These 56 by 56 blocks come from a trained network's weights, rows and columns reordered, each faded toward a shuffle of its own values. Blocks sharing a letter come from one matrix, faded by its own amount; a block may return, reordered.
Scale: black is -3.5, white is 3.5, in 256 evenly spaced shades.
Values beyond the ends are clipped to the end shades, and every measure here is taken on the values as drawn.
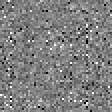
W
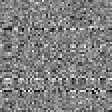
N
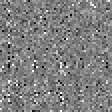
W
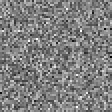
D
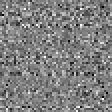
N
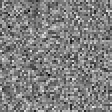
D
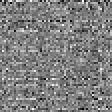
N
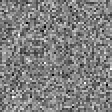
D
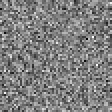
D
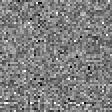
D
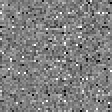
W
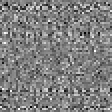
N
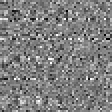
N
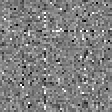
W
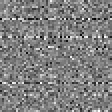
N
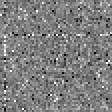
W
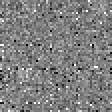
W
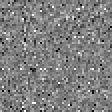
W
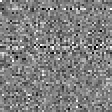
N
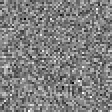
D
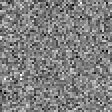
D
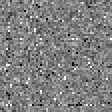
W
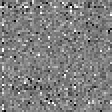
W
